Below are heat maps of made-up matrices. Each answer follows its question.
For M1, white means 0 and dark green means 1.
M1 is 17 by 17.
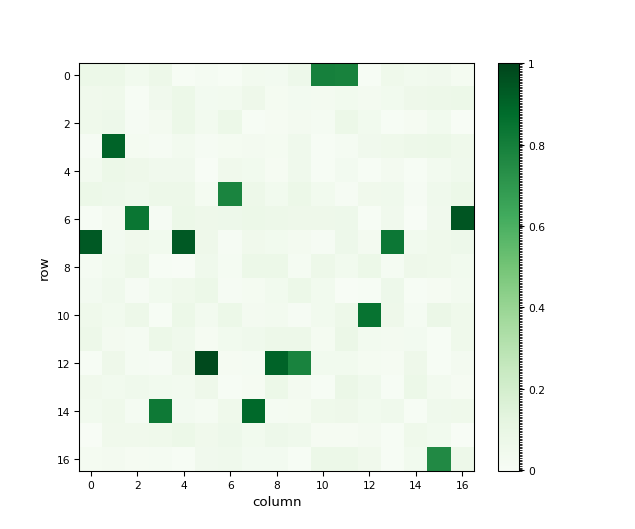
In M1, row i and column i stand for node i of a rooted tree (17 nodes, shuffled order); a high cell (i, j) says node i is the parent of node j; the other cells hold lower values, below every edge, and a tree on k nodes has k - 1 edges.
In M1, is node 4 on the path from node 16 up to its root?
no
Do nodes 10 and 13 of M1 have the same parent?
no
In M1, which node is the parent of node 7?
14
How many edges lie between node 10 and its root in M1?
3
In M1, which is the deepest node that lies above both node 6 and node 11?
0
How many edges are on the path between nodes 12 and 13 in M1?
4
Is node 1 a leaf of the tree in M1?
yes
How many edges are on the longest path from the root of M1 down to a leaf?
8
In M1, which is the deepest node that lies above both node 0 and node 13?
7
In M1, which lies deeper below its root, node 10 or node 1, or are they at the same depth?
node 10
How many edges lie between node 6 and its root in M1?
6
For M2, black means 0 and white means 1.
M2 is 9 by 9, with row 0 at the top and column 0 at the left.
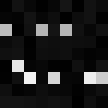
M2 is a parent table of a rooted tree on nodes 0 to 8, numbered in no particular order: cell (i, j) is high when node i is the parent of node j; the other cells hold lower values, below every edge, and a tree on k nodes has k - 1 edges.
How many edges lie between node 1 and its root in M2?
3
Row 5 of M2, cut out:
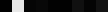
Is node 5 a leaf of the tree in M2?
no
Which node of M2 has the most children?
6
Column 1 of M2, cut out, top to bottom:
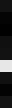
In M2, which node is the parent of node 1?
5
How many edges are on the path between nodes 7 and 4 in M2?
2
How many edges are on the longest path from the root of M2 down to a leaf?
3
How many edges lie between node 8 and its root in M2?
1
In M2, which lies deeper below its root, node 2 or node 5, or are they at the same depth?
node 5
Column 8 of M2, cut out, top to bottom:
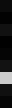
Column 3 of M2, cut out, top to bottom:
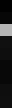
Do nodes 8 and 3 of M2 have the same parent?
no
